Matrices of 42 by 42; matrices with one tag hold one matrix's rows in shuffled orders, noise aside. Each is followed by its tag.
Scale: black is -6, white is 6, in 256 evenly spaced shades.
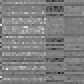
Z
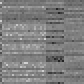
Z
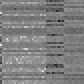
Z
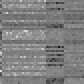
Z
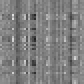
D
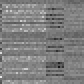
Z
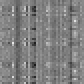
D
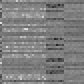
Z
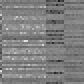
Z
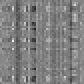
D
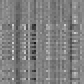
D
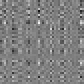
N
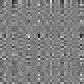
N
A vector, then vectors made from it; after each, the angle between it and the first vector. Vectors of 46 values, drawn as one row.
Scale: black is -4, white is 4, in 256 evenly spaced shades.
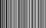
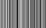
partly opposed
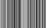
partly opposed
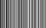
nearly parallel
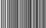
nearly opposite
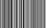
orthogonal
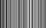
nearly parallel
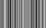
orthogonal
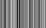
orthogonal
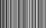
nearly parallel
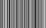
orthogonal
